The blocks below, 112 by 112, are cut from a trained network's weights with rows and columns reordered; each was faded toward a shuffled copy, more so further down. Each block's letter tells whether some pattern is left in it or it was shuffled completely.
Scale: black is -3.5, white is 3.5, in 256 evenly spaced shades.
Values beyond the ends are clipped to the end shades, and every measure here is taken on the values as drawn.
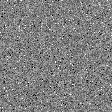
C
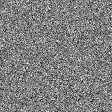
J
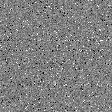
C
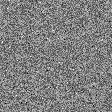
J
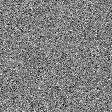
C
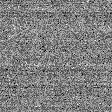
C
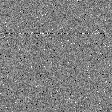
C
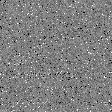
C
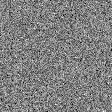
J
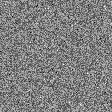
C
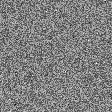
C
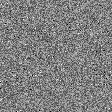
C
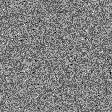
C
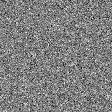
J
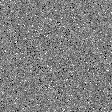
J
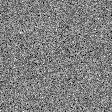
J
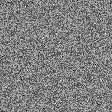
C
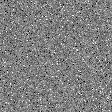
J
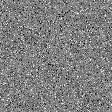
J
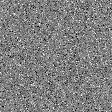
J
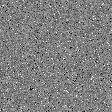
J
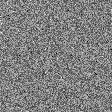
C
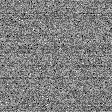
C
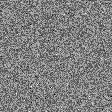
C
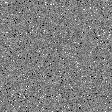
C
